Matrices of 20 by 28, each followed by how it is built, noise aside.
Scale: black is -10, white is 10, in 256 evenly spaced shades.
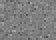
noise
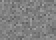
noise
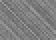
Toeplitz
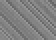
Toeplitz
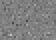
noise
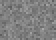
noise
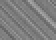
Toeplitz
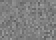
noise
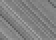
Toeplitz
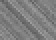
Toeplitz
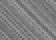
Toeplitz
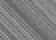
Toeplitz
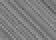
Toeplitz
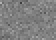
noise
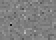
noise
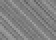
Toeplitz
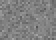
noise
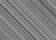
Toeplitz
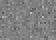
noise
